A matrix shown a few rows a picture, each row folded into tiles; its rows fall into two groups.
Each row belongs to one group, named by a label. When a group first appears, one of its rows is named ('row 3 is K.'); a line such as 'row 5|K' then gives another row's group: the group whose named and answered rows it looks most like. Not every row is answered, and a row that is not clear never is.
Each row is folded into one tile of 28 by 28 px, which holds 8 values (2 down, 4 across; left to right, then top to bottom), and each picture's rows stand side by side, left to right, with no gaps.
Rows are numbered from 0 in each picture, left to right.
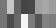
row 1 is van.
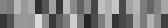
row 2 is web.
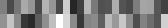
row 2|web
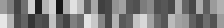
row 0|web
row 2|van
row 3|web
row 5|web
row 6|web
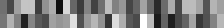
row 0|van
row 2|web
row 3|van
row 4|web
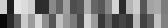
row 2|web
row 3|web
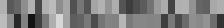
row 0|web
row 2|web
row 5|van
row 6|van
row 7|van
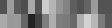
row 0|web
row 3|web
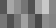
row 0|van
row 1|van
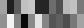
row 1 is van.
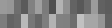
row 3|web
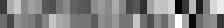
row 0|van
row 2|web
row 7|van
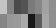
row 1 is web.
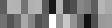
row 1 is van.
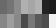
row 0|van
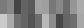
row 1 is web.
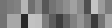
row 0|van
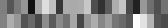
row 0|van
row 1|van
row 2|van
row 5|web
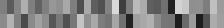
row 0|van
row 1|van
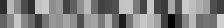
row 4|van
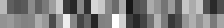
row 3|van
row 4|web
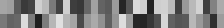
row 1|van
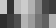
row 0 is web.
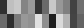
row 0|van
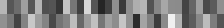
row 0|web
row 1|web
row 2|web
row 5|web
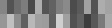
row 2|web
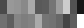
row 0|van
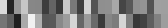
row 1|web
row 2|web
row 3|web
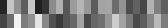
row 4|web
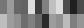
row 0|web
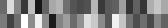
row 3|web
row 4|web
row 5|van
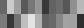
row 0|van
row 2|van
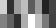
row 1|web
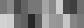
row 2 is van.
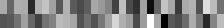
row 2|web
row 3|van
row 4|web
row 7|van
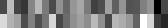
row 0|web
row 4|web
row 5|web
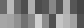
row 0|web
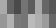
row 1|web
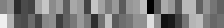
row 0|web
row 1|van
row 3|van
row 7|web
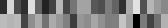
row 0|web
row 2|web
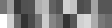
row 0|web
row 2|van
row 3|web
